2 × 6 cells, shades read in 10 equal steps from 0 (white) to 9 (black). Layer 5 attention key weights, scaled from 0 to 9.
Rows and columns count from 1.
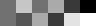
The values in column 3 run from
3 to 5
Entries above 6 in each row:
2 1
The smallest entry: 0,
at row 2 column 6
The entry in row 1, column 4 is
3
